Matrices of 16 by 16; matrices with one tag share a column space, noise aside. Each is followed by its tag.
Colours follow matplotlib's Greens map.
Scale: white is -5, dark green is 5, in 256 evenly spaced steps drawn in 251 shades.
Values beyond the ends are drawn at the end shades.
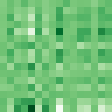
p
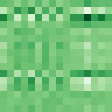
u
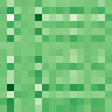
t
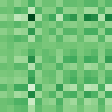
t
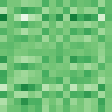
t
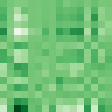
p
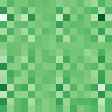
t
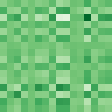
t
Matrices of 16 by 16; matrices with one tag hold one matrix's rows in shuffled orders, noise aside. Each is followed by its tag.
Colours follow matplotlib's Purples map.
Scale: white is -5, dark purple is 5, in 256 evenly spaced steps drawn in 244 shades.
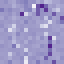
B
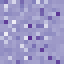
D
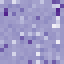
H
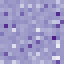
H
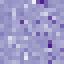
B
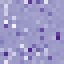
D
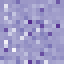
D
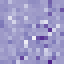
B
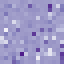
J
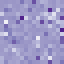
J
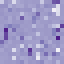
H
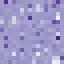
H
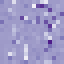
B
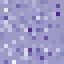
D
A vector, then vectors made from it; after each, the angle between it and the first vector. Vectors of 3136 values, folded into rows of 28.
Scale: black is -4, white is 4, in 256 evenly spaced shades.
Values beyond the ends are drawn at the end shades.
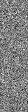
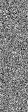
nearly opposite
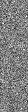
nearly parallel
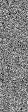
nearly opposite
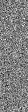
partly opposed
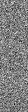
partly aligned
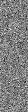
partly opposed
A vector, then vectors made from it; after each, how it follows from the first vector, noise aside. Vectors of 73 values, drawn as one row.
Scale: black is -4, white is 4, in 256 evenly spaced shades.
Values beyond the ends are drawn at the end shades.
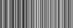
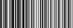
scaled up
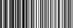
scaled up
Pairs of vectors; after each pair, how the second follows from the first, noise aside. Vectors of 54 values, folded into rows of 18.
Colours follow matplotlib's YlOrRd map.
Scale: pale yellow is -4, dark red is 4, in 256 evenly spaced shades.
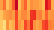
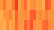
shrunk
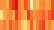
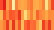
shuffled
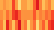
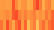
shrunk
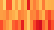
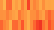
shrunk
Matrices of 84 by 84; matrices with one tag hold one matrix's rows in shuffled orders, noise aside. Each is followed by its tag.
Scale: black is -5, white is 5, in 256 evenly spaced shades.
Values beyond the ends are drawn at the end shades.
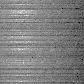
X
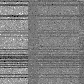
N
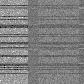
N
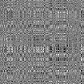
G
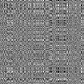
G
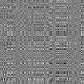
G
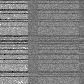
N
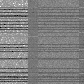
N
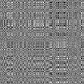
G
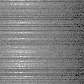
X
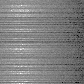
X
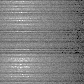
X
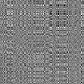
G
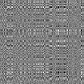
G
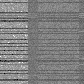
N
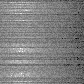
X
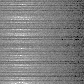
X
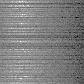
X
